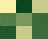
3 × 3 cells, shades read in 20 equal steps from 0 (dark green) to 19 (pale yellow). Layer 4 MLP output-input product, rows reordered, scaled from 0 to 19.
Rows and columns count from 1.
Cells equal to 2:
1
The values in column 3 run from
4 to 15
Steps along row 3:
up down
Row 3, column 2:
15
